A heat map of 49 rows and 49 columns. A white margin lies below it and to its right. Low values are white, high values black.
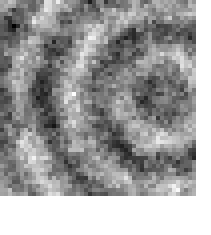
There is no overall slope. Concentric rings centre on the middle right. The middle left is the ninth with the highest average. The field is mottled with small blotches.
